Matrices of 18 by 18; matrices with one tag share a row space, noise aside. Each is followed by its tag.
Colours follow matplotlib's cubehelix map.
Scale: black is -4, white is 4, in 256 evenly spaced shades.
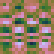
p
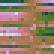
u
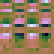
p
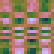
p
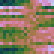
u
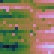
u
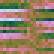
u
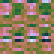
p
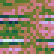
u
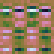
p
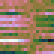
u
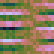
u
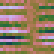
u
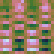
p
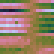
u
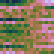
u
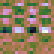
p
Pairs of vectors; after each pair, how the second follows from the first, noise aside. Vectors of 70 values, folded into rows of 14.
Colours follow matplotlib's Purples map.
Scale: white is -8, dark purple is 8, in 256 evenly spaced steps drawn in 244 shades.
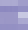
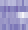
scaled up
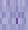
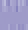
partly zeroed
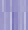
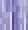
scaled up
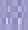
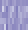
shuffled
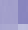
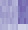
scaled up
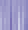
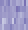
shuffled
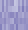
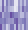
scaled up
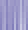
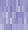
shuffled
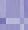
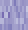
shuffled
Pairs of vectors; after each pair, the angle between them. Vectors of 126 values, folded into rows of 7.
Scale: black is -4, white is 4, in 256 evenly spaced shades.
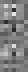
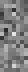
partly aligned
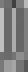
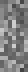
partly aligned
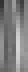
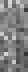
partly opposed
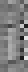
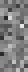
partly aligned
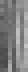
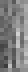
nearly parallel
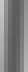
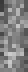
partly opposed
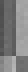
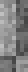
nearly opposite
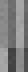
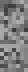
orthogonal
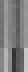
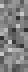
orthogonal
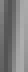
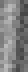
nearly opposite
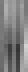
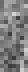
partly aligned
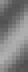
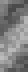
nearly parallel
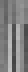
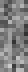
partly aligned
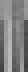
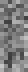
partly opposed
